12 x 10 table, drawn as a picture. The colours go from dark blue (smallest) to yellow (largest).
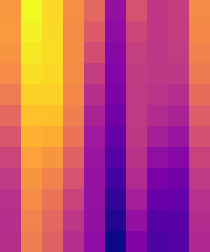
Slope: up to the top left. Grain: streaks running down. Ninth with the highest average: top left.
